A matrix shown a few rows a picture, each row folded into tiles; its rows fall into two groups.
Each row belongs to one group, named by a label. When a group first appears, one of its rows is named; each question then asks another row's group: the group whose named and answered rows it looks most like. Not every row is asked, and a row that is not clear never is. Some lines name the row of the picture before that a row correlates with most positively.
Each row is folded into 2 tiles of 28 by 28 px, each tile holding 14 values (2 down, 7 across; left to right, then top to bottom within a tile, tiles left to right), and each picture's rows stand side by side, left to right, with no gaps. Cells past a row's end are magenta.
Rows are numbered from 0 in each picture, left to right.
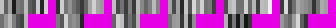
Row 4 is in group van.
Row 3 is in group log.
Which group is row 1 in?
van
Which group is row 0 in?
log
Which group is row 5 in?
van
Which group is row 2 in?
log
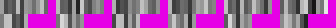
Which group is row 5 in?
van
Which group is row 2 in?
log
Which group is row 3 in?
log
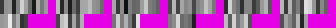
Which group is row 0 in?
van
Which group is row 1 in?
log
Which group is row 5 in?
log
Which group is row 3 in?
van
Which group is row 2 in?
log
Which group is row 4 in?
van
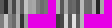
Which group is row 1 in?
log
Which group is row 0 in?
log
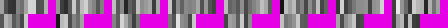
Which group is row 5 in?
van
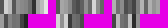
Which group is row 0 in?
van
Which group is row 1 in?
van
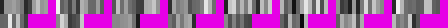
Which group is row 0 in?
van
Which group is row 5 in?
log
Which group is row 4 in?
van
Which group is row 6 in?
log
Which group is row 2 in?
van
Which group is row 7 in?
van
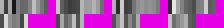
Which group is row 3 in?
van
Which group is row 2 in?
log
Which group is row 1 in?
log
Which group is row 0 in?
log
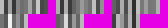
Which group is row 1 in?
log
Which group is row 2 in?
log
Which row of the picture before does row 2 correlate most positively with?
0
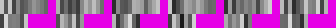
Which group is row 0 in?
log
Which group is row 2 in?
van
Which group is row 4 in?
van
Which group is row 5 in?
log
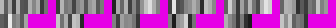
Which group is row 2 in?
van
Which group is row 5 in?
van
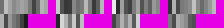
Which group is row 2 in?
log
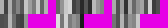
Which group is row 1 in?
van
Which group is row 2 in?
log
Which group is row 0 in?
log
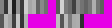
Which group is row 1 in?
van
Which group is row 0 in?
log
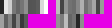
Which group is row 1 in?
log
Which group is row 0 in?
van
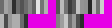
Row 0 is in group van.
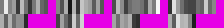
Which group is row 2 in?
van
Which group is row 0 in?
van
